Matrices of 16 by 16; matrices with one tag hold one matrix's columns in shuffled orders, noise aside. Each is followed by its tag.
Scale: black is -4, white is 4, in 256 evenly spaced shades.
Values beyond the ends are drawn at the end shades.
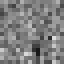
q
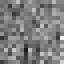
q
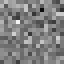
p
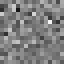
p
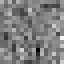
q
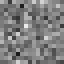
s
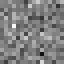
s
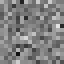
s
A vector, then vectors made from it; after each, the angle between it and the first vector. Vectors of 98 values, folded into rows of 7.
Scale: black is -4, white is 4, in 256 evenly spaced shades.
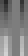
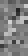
orthogonal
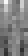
nearly opposite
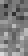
partly aligned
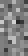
orthogonal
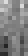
nearly opposite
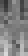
nearly parallel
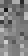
partly aligned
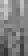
nearly opposite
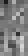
partly aligned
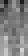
nearly parallel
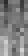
nearly parallel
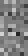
orthogonal
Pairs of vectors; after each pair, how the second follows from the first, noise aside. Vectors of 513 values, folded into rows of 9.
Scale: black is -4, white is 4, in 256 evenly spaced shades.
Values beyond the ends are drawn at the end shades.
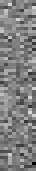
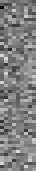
reversed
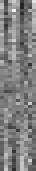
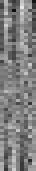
negated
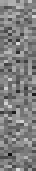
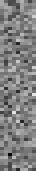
sign-scrambled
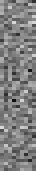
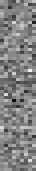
sign-scrambled
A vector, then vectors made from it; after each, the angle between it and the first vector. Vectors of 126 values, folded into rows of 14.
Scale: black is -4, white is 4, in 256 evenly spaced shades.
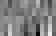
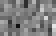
partly opposed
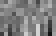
nearly opposite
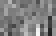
nearly opposite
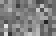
partly opposed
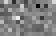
orthogonal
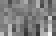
nearly parallel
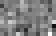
partly aligned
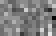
partly aligned
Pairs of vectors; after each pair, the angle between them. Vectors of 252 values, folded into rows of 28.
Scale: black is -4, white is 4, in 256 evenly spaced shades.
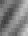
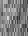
partly opposed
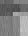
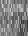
partly opposed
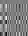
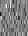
partly aligned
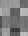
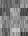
nearly opposite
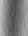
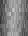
nearly opposite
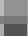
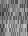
partly opposed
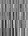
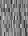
partly opposed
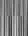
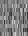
partly aligned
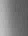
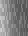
nearly parallel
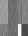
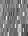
partly aligned
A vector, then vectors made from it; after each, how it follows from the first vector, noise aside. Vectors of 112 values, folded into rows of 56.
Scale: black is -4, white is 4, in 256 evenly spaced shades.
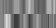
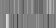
partly zeroed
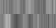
shrunk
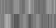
shrunk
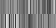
sign-scrambled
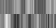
copied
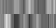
copied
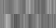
shrunk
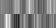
copied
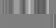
partly zeroed
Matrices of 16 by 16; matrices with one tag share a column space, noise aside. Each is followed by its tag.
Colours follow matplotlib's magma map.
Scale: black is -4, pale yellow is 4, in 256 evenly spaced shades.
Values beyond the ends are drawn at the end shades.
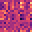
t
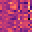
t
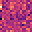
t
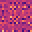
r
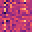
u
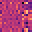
t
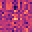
t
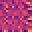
r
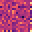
r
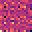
r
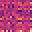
r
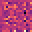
r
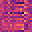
u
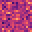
t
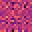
r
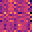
u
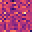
u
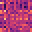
t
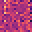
u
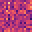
t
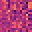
t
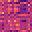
u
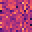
t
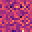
r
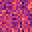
t
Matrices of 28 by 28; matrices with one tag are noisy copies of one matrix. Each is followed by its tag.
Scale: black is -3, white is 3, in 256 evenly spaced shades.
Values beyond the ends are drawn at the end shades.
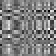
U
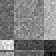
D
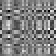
U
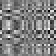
U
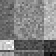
D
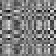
U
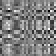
U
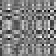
U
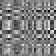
U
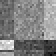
D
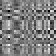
U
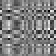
U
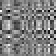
U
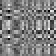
U
